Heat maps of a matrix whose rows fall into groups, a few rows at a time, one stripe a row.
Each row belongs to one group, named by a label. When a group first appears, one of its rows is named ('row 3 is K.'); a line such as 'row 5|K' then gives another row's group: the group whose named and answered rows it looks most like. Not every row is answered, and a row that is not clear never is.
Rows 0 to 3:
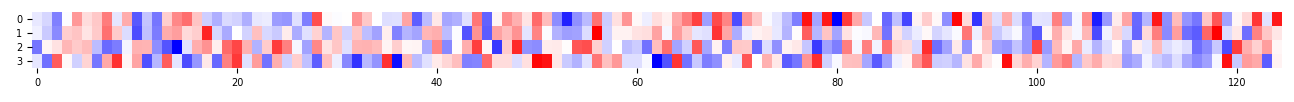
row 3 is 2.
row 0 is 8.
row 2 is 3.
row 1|8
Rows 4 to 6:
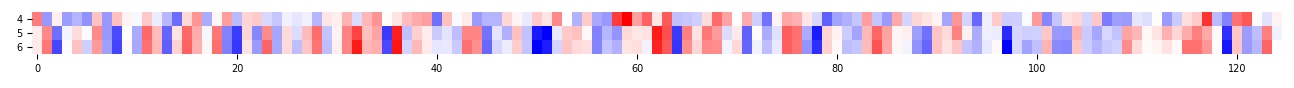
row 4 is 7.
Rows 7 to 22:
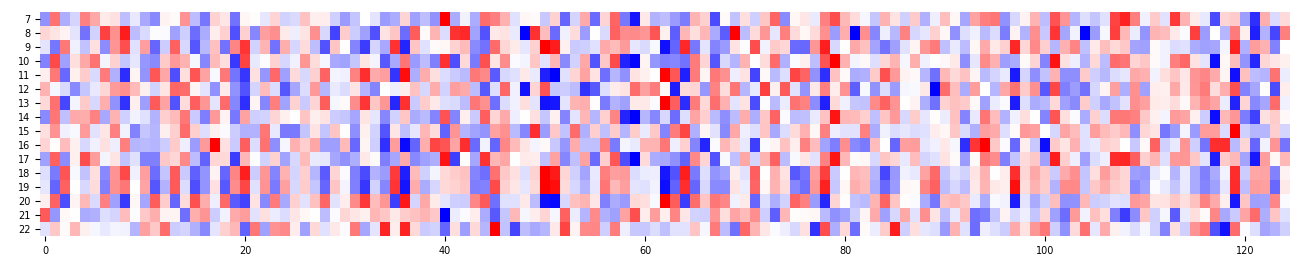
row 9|2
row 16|8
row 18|2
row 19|2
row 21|7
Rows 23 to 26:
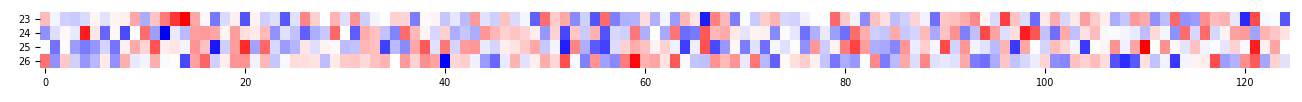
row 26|7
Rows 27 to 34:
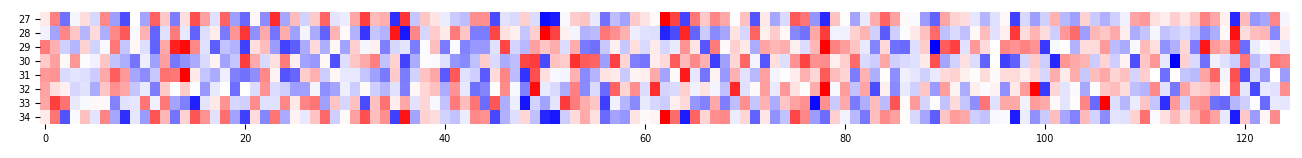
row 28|2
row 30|3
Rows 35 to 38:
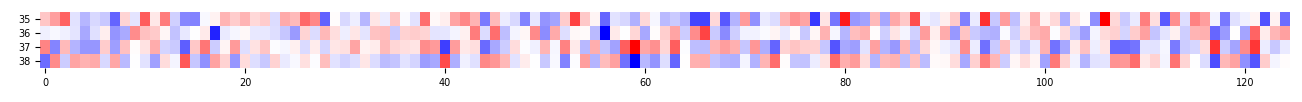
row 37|7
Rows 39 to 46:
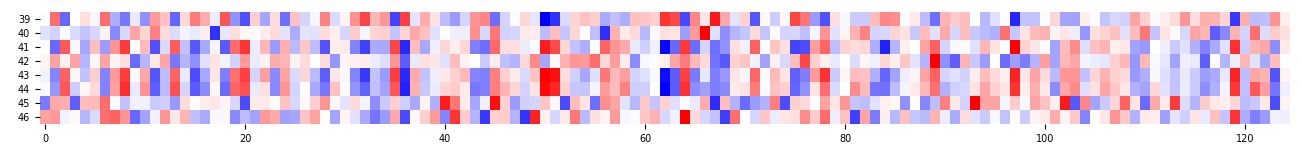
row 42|3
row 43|2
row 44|2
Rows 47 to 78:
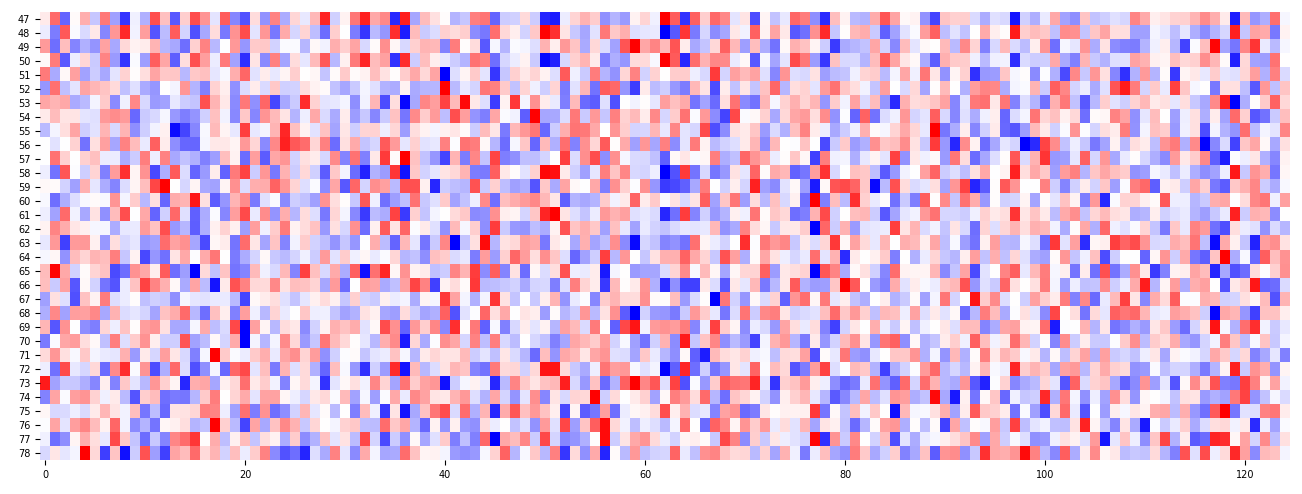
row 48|2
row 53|8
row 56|3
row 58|2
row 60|8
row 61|2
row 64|8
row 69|7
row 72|2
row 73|7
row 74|3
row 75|8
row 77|8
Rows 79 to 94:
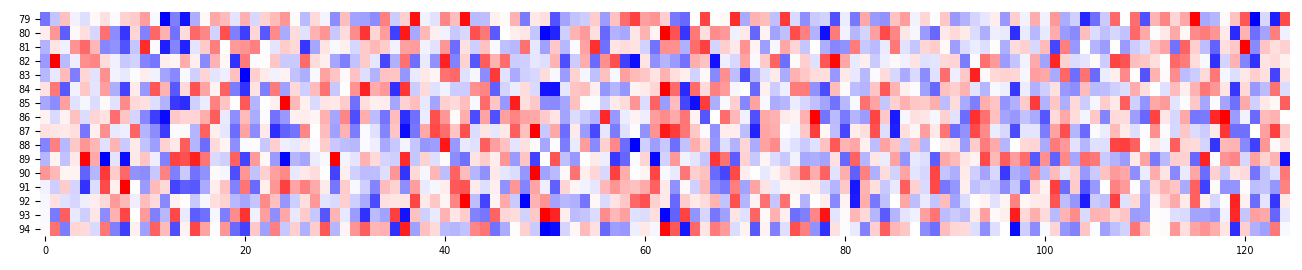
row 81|3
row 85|3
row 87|8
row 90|3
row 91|3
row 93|2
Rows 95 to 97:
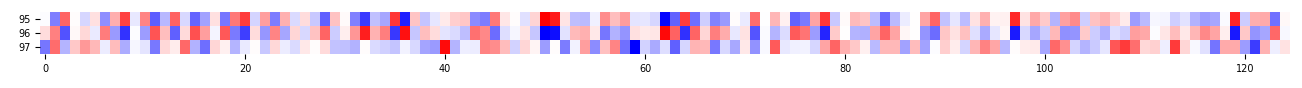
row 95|2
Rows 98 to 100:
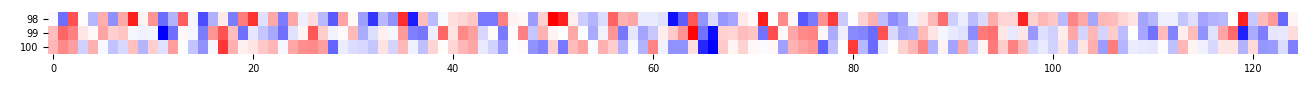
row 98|2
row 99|8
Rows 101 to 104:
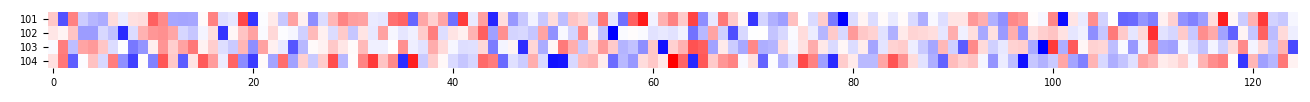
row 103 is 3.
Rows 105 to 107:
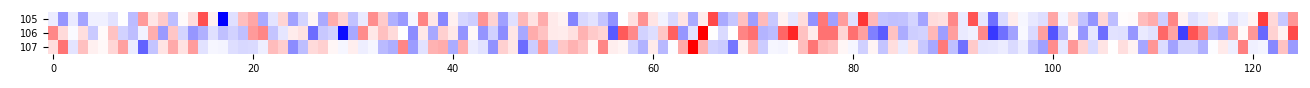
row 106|3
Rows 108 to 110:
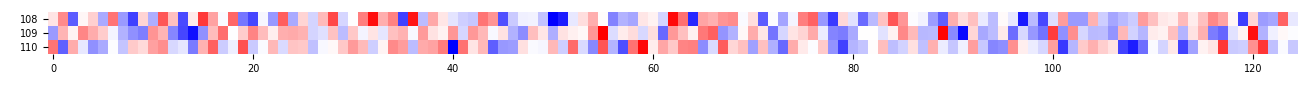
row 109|3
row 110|7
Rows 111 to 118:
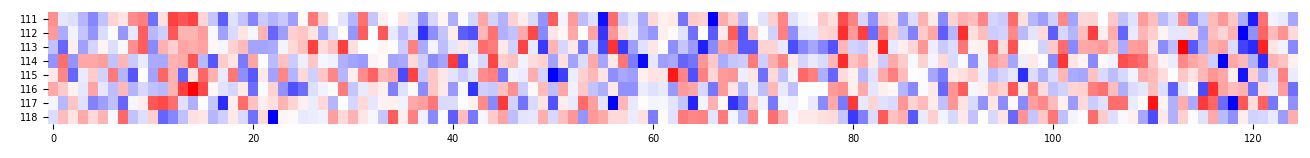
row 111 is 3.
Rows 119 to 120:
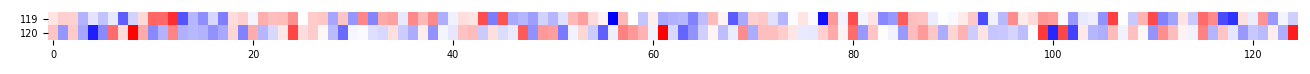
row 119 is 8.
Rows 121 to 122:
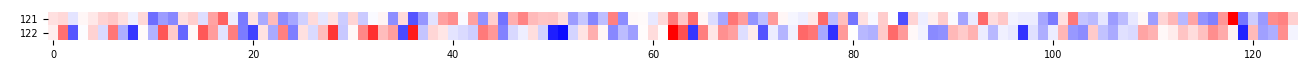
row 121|8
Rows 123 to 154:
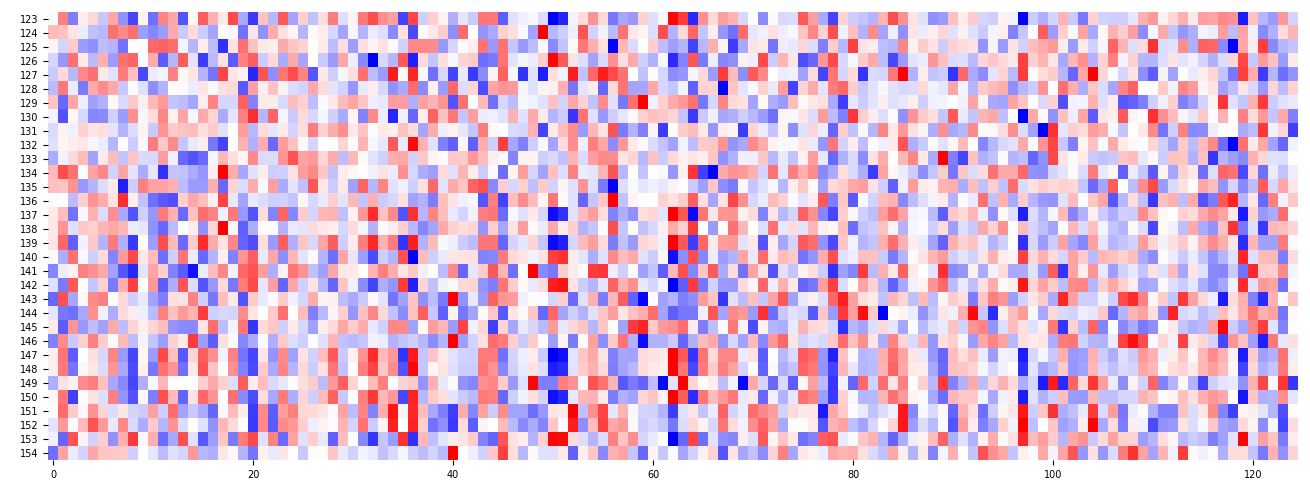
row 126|2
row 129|7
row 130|8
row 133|3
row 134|8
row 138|8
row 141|3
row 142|2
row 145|7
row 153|2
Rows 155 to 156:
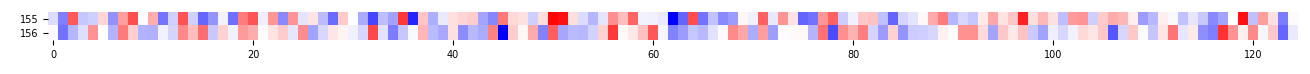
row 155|2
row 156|8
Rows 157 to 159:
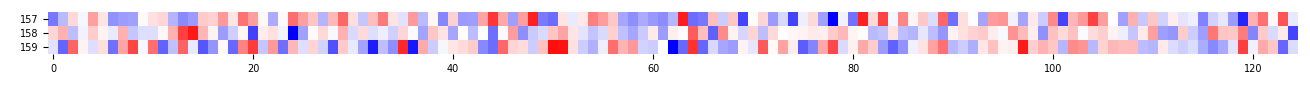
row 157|3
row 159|2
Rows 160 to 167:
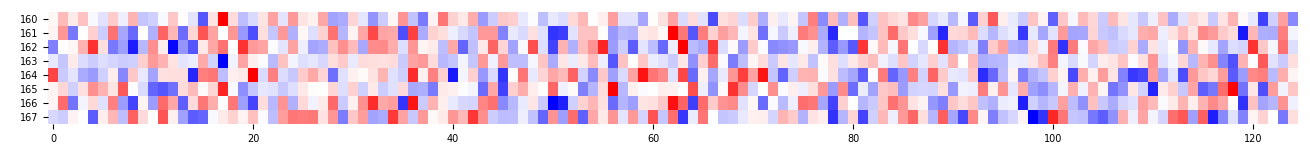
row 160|8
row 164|7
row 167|3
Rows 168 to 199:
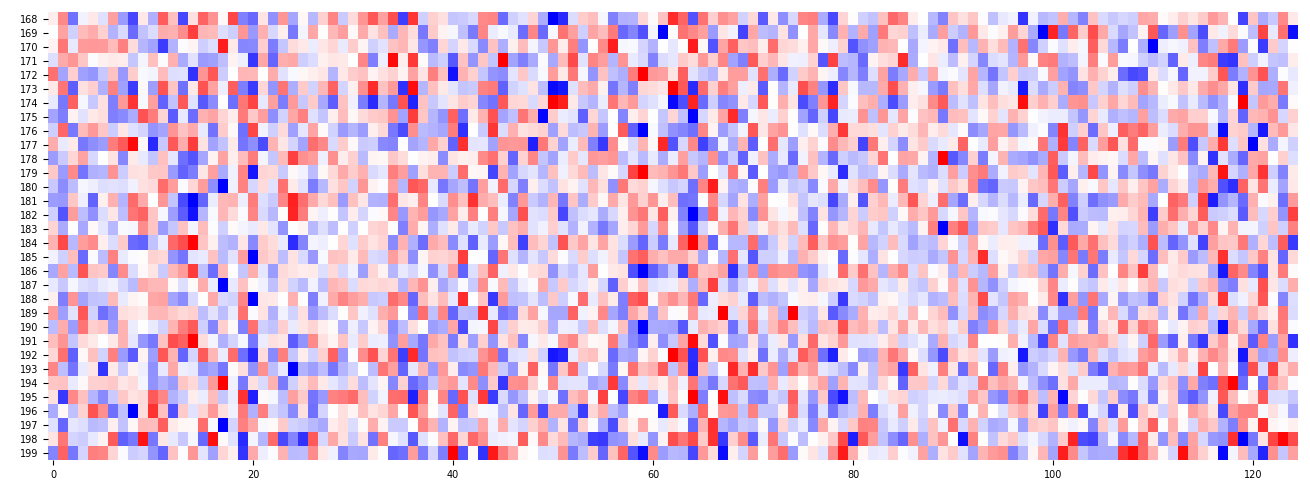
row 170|8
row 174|2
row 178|3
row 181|3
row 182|3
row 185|7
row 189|7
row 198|8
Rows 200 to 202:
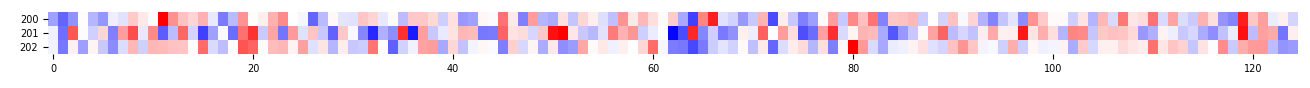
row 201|2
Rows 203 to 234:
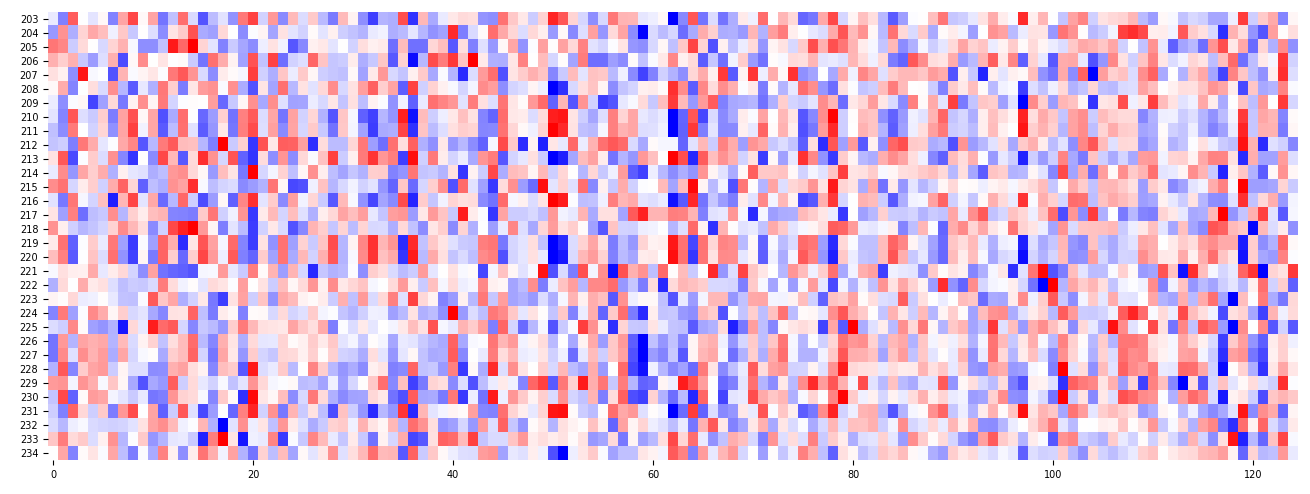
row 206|8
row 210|2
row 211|2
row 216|2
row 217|7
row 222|3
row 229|3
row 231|2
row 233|8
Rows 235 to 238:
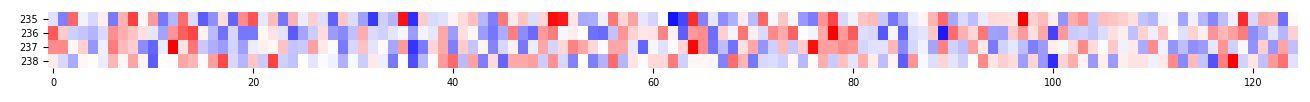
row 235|2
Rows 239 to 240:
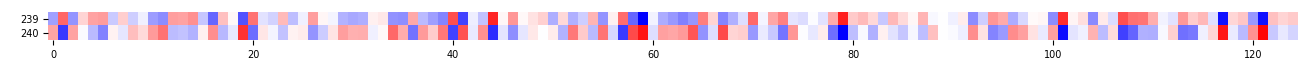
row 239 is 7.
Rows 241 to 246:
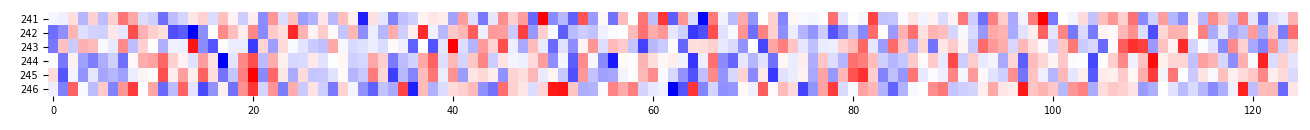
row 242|3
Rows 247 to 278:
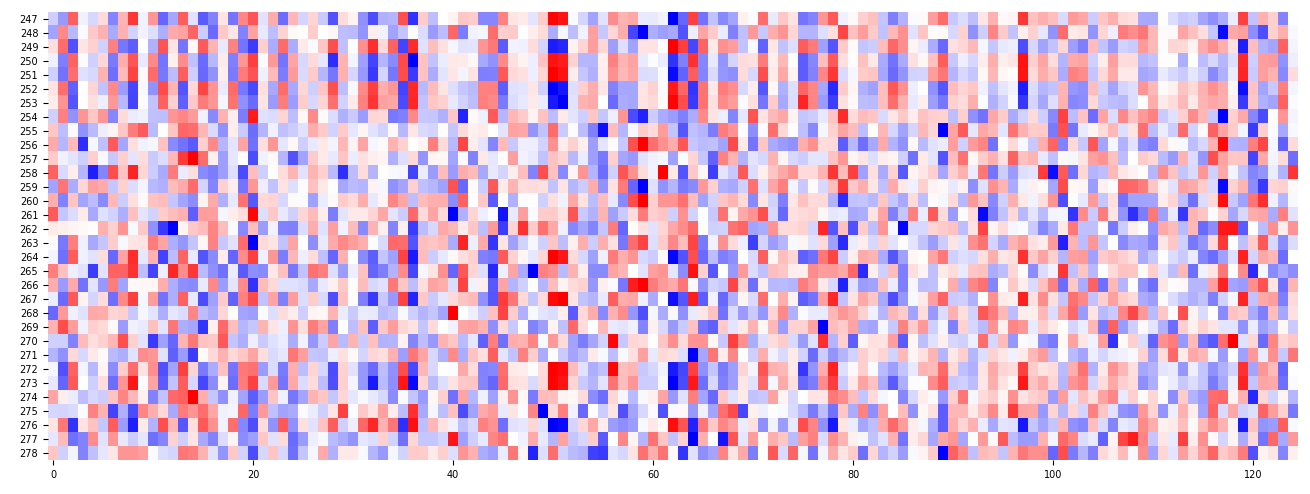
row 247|2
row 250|2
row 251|2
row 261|7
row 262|8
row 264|2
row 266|7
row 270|8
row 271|3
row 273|2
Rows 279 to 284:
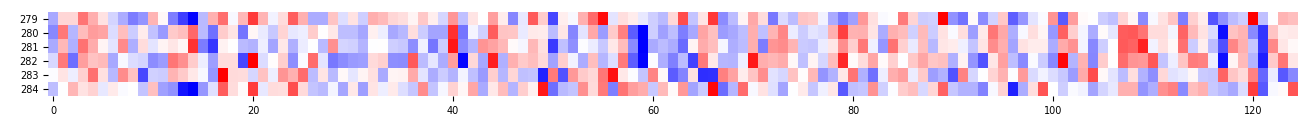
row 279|3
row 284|3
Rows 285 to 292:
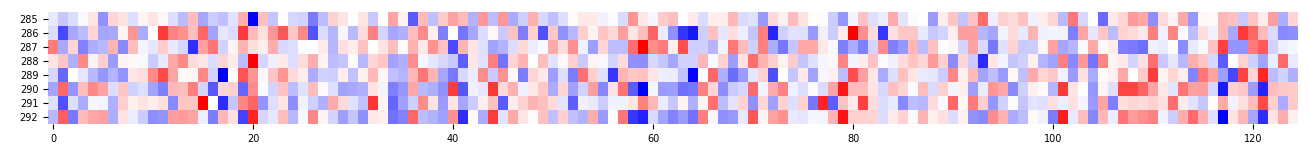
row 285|7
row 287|7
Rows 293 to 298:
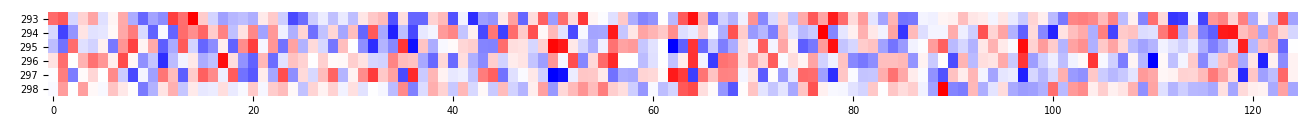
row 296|8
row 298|3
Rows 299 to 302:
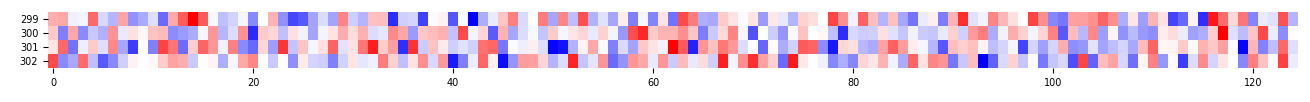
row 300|7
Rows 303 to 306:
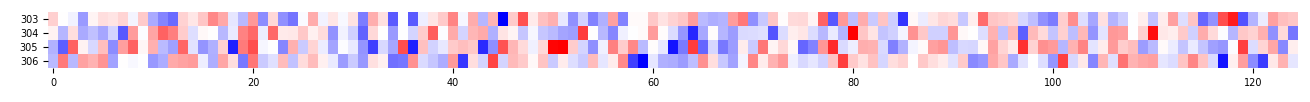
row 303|8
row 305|2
